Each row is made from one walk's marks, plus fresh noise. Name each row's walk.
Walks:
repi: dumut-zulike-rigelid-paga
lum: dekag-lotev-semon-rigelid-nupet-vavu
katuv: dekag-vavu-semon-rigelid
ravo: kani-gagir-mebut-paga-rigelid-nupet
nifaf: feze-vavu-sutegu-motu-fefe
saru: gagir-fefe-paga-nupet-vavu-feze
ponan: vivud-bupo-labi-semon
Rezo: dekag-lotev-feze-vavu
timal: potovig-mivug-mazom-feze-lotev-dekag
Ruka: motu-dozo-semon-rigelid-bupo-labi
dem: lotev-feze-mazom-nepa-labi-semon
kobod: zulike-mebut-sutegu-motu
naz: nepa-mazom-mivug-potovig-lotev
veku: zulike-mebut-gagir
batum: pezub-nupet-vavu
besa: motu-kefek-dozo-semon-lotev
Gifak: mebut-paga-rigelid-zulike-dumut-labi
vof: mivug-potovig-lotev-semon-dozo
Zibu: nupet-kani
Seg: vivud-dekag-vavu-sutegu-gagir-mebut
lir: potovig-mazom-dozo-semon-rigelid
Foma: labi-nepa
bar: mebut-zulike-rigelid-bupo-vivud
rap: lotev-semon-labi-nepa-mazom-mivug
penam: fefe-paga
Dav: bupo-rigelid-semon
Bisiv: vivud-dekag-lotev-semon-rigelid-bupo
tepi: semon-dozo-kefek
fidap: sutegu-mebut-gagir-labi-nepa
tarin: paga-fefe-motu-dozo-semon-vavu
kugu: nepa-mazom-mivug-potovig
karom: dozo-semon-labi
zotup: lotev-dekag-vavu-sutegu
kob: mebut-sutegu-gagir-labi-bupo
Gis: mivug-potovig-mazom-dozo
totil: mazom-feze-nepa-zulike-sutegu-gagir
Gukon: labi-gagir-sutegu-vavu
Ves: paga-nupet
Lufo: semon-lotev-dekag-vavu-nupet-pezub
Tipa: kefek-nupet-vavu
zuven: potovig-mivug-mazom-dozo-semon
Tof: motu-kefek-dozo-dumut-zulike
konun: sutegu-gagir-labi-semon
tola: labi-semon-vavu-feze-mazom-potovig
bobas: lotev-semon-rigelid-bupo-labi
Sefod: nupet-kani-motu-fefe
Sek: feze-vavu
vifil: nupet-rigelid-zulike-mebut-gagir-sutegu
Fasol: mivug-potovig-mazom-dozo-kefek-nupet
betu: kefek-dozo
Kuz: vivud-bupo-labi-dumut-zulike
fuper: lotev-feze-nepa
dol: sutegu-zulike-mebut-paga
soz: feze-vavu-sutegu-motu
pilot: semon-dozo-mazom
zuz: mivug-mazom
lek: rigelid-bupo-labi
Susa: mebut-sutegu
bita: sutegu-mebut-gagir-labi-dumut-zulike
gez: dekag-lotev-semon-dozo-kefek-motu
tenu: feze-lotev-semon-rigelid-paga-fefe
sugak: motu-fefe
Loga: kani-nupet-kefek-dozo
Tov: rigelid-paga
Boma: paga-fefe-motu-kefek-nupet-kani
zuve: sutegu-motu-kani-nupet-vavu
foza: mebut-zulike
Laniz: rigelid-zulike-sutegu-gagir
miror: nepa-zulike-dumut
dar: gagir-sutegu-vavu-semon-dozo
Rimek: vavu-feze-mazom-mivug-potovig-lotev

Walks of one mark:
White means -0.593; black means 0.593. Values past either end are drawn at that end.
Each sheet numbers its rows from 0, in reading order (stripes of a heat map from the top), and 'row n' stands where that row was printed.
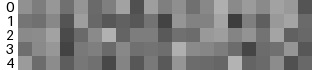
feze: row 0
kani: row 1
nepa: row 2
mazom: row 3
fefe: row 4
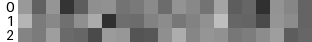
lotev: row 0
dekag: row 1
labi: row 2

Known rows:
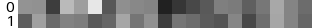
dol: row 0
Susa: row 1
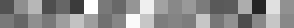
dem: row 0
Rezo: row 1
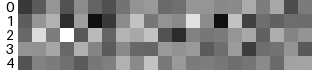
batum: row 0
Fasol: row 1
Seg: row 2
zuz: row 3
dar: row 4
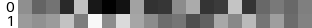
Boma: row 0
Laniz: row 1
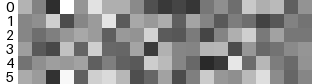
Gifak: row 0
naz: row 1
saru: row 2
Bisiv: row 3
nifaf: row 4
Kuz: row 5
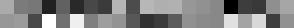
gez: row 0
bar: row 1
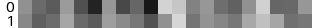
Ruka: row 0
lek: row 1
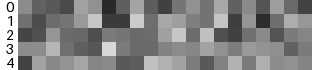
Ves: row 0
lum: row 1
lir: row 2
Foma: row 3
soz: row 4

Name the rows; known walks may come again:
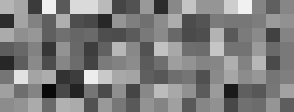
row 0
Kuz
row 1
zuve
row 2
sugak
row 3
Tipa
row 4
batum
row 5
fidap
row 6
besa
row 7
zuz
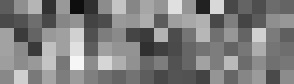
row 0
Fasol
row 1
Lufo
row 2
Tov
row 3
dol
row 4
Laniz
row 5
kobod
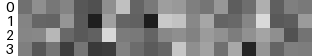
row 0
konun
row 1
Ruka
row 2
Foma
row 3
tepi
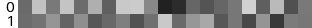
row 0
vifil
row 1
zuven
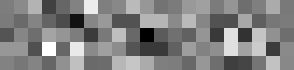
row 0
fuper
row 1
karom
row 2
ravo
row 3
bar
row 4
zotup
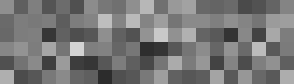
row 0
vof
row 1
dar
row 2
pilot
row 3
foza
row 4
Zibu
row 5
tarin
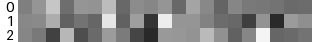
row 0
kugu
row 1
rap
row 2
ponan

